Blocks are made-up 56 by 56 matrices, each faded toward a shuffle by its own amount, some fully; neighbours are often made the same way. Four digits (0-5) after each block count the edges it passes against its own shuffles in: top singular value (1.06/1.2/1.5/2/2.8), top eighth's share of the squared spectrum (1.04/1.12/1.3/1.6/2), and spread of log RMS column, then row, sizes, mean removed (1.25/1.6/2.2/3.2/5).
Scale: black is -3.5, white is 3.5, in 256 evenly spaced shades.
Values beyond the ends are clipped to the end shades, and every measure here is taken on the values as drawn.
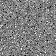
0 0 0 0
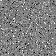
0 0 0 0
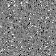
3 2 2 1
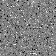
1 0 0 0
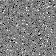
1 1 0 0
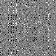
3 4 3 1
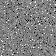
0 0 0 0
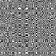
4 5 3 3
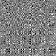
4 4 2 2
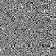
4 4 2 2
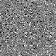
3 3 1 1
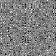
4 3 2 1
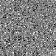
3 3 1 1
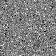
0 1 0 0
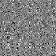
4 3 2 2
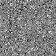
2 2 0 0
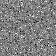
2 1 0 0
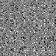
3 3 2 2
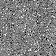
0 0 0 0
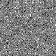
3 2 0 1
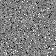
1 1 0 0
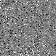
2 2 0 0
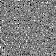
3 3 1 1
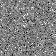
2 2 0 0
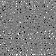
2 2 1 2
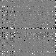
3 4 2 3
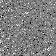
1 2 0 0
